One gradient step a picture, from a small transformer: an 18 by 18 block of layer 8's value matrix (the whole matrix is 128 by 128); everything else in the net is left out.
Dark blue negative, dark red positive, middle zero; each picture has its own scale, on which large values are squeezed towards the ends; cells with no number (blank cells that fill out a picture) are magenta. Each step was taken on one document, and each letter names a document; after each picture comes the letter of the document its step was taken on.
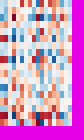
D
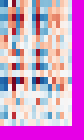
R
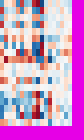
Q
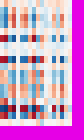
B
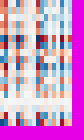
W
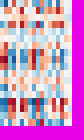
B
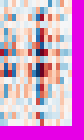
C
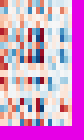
Q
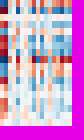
W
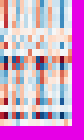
W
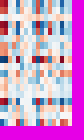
W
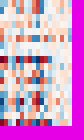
Q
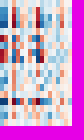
Q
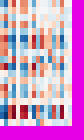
B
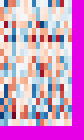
C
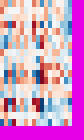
C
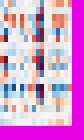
B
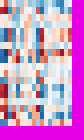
W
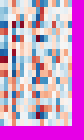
R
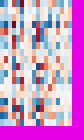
R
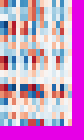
B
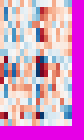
C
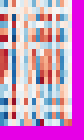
C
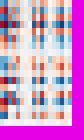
W
